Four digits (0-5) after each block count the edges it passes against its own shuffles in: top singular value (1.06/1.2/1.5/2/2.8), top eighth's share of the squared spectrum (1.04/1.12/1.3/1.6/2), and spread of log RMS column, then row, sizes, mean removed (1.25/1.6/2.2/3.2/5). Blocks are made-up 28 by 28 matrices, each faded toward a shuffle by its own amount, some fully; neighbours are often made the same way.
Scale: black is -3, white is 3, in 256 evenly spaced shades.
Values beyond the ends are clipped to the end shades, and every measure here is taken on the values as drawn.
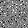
0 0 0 0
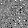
1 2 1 0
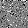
1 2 0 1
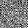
3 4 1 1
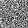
0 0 0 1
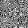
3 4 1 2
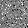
0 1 0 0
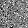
0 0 0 0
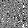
2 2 2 0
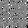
3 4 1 1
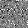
2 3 0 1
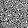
0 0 0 0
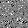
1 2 0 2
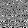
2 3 0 2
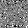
1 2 0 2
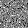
0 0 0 0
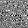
2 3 0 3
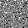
0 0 0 1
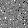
1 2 0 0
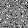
0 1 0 0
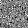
0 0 0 0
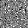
2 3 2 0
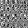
3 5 2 1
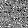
1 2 0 0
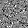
1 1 0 0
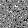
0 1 0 0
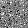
1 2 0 0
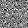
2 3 1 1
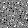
1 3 0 1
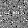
2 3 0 1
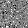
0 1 0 0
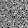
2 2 0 0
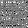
3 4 0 1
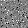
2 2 0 0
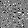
2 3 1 1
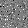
2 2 0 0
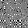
3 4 2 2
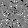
0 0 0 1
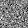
0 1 0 1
